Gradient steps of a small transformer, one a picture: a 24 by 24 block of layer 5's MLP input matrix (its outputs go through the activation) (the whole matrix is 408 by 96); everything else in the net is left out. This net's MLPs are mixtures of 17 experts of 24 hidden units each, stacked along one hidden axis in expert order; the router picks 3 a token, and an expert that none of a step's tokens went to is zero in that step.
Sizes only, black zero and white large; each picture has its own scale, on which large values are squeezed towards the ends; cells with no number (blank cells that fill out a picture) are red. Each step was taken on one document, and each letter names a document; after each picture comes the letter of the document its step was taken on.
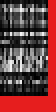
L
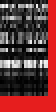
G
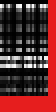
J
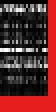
L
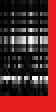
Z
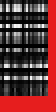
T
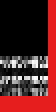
Z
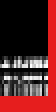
T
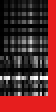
Z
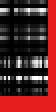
Z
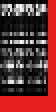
L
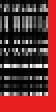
T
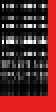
G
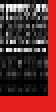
J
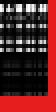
J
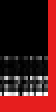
T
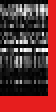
L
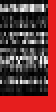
L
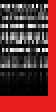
G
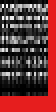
G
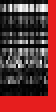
L
